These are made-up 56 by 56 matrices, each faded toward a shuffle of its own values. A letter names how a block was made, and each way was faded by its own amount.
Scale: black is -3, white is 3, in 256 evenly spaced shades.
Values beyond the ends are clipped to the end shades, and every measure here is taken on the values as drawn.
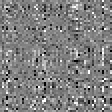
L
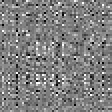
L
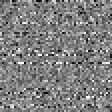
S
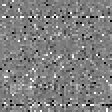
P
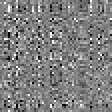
L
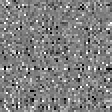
P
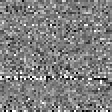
S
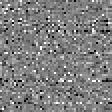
P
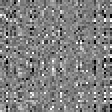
L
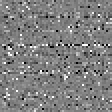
P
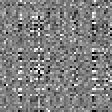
L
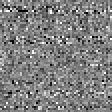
S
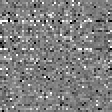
P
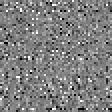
P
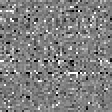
P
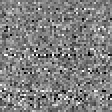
S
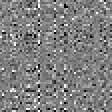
L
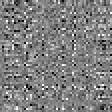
L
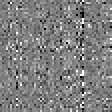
L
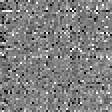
P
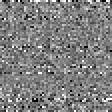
S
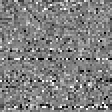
S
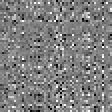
L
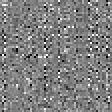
L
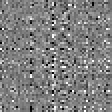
L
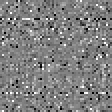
P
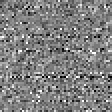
S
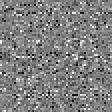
P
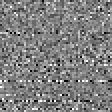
S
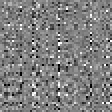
L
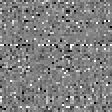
P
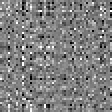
L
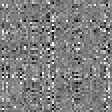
L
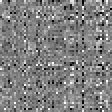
L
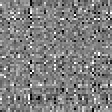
L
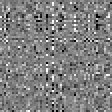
L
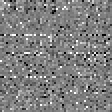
P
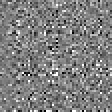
L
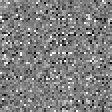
P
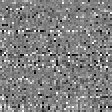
P
